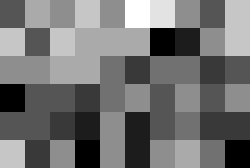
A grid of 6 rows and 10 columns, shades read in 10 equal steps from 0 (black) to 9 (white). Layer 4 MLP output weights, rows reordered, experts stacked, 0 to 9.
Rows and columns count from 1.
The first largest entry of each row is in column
6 1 3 6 5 1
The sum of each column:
25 22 28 22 29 24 23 25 19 24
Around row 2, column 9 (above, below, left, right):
3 2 1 7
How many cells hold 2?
7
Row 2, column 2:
3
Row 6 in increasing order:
0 0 1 2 4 5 5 5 6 7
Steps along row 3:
same up same down down up same down up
